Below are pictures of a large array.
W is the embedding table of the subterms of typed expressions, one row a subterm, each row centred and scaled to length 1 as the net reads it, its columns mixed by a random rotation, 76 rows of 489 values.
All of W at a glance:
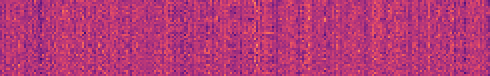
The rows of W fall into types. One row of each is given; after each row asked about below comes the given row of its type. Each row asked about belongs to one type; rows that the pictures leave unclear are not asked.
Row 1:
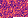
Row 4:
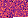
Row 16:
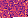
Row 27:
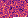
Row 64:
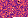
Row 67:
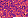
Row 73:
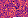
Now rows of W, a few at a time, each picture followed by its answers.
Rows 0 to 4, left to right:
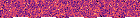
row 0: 64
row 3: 73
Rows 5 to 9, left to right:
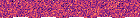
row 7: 73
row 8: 1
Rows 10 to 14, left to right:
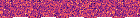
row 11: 4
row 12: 27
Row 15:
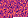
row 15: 1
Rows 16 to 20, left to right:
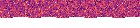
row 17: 1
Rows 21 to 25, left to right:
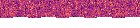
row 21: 73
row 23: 73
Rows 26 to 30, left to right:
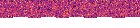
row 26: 4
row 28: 16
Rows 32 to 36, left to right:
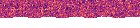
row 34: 27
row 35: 67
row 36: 4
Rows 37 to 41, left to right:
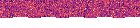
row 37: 4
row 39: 1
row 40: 64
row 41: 67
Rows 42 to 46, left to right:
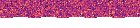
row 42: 73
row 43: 16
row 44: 67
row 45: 16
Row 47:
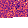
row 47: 16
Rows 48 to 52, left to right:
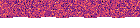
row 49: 4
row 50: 73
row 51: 64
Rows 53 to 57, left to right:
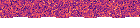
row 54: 27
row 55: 1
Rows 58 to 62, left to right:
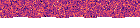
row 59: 73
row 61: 4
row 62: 27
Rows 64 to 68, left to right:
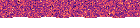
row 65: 67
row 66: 16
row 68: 4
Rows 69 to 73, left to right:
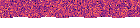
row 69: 16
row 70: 67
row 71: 73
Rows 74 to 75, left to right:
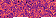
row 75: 67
